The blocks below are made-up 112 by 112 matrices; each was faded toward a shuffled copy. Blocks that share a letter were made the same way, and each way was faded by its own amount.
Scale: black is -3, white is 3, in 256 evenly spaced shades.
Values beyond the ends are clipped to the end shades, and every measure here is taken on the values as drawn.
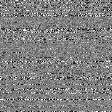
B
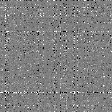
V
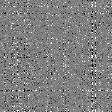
V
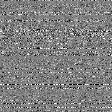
B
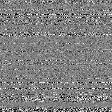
B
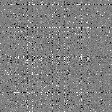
V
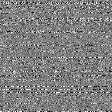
B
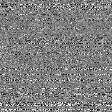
B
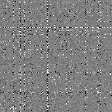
V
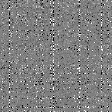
V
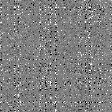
V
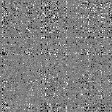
V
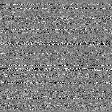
B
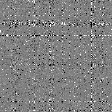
V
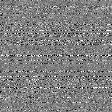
B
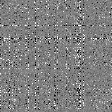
V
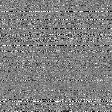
B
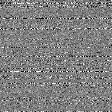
B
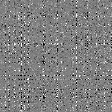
V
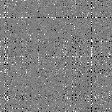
V
